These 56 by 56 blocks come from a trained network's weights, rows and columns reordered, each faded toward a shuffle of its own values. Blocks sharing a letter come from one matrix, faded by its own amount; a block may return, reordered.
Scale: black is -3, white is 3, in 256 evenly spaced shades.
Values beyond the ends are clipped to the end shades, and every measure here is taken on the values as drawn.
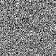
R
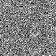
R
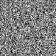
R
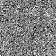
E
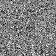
E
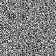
R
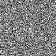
R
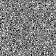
E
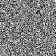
R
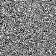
E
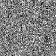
R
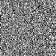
R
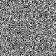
R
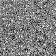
E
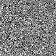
E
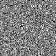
R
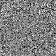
E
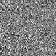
R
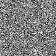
E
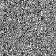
R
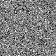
E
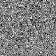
E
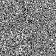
E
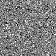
E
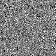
E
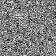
E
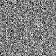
R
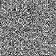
R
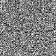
R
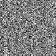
R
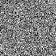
E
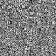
R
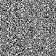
R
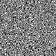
E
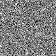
E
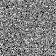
E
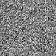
R
